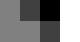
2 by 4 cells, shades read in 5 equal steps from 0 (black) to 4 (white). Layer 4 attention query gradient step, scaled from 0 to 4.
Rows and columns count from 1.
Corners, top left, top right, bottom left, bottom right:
2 4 2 4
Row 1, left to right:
2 1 0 4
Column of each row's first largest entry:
4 4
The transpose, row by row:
2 2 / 1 2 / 0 1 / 4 4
